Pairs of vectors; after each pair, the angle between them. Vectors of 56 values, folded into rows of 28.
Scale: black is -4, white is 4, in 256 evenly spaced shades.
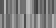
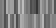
orthogonal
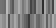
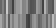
nearly parallel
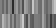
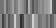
partly opposed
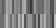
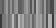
partly aligned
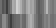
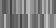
partly aligned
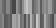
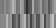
nearly opposite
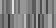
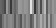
orthogonal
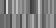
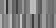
nearly opposite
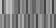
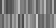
nearly opposite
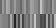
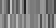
orthogonal
